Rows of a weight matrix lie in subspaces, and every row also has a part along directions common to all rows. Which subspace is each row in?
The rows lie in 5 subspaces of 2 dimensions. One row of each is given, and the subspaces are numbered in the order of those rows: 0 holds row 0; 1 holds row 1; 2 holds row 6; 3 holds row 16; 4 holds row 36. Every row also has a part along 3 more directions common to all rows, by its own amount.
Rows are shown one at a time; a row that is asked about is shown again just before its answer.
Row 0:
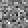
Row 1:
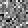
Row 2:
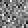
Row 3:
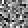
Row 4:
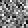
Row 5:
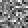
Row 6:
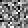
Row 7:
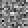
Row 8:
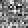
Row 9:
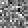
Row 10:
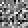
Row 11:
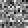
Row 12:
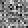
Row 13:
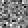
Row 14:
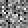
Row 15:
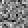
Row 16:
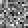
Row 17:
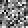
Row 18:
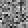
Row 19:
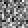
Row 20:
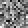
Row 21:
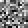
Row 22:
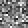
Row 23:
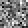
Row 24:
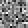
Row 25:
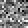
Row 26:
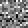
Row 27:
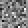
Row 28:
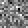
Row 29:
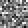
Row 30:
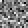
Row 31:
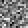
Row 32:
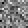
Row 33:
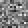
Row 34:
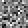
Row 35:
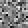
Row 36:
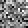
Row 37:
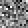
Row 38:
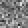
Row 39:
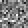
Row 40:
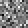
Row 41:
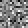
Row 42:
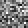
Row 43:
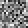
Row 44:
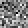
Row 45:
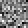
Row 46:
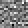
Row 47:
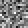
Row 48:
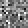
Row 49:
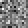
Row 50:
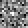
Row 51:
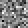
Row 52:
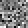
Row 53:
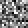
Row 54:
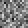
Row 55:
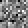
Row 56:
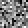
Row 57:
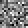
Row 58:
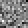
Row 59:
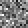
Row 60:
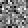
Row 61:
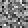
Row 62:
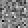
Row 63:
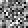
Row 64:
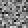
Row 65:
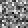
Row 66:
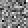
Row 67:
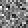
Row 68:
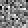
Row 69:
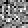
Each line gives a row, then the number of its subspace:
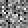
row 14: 0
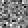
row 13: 0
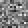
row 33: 4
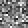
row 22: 2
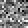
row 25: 4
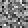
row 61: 0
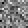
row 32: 4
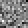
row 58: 2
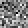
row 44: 2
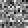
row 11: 4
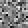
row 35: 2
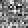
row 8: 4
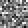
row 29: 2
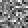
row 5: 0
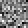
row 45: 2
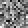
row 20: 1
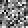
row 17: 3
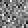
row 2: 1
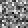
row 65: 3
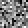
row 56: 2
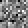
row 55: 0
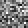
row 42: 4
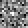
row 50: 3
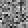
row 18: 2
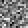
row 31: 0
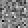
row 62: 3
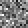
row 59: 1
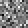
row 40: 1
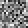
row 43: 3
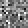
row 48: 0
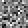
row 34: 0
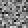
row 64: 2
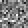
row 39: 0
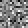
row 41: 0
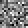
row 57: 3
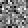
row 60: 4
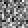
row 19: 1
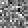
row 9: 4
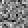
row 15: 0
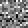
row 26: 1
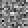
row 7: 3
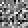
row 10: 1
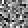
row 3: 0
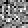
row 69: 1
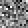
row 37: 1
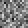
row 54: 1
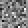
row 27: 3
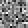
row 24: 2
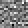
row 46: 3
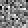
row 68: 1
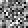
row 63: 3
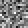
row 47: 0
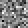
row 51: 3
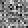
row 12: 4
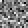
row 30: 0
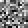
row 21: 4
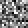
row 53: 3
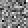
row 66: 3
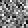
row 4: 1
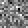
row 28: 4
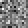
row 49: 4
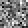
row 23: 2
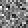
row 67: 1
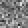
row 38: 2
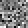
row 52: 2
